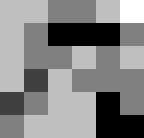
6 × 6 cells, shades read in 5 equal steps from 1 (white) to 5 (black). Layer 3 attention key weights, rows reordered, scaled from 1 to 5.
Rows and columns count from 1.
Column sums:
15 17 17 17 23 17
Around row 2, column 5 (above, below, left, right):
2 3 5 3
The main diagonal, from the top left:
2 3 3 3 5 5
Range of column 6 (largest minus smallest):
4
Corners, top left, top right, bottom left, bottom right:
2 1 3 5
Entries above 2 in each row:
2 5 3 4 4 3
